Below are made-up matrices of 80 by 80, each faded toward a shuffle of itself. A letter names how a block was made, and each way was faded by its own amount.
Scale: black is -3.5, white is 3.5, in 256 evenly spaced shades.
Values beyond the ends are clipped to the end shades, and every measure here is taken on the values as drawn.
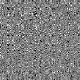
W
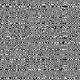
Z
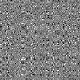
W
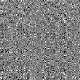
W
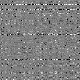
Z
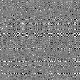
Z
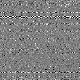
Z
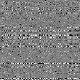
Z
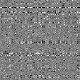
Z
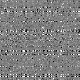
Z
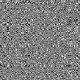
W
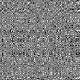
W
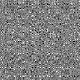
W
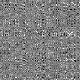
W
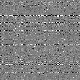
Z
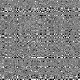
Z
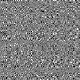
W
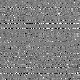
Z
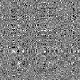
W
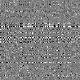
Z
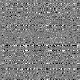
Z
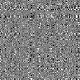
W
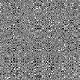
W
